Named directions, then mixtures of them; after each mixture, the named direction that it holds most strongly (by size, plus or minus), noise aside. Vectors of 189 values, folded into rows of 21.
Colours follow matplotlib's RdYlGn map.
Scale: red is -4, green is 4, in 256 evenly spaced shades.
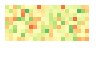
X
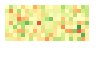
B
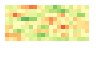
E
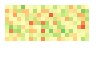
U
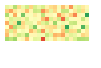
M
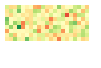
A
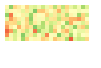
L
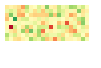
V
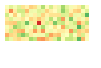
B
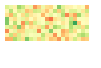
A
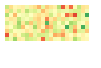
M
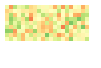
L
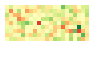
B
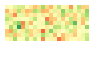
A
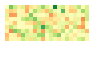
U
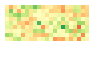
B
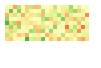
M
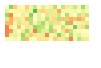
L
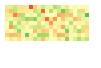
E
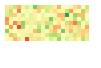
A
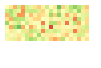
V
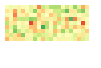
U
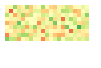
M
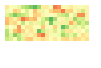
E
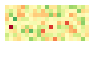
V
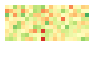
M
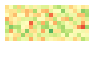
U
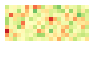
A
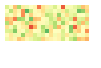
X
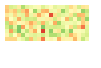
U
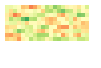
E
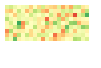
M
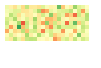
A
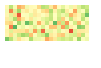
B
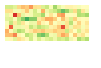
E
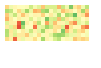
M
